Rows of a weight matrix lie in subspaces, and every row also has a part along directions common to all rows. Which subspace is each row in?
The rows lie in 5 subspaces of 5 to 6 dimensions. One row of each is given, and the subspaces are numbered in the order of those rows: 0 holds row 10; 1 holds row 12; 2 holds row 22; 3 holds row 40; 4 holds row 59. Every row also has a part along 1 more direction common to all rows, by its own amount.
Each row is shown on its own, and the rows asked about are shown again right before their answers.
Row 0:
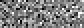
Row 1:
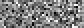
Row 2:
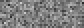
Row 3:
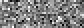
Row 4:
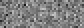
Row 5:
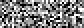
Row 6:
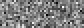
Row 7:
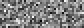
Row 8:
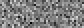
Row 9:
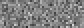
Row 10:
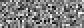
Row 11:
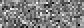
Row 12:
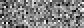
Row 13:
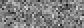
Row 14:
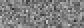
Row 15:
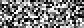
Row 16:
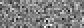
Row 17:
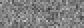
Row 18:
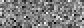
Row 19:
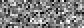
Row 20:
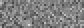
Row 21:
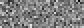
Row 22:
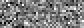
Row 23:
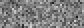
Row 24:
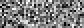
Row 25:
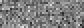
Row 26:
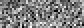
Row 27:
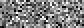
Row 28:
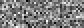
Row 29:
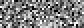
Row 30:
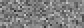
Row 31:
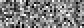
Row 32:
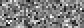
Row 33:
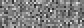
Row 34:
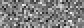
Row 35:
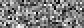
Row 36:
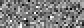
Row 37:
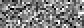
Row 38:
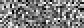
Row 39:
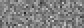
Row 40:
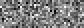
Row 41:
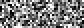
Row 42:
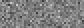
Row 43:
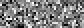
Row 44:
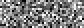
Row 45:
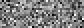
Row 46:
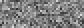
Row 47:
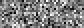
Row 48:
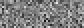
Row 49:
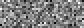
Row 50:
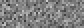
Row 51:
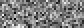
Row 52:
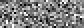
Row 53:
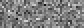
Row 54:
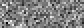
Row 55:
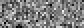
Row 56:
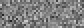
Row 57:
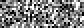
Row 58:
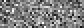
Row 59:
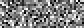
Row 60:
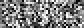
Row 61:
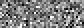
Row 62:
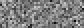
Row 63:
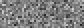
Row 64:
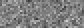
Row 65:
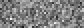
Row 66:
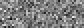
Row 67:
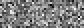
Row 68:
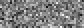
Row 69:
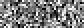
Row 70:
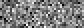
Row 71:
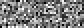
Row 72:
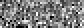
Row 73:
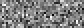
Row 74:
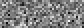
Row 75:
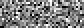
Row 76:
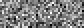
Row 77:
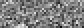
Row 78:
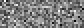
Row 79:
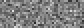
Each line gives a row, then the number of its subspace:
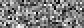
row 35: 1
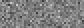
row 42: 2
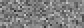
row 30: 3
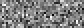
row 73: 3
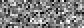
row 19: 0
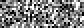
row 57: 3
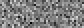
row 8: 4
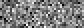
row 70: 2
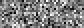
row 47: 1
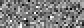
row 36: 4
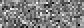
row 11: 0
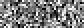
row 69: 1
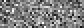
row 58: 2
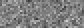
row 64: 0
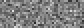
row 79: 2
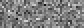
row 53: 1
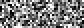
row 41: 2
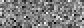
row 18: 2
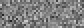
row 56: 4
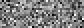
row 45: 2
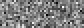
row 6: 3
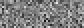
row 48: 3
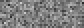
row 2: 2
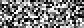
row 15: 1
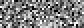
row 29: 4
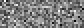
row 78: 2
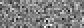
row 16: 3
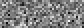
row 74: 4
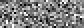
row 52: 1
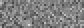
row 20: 4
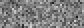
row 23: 4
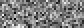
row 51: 1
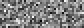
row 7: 0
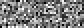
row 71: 0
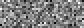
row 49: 2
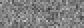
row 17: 3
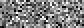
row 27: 3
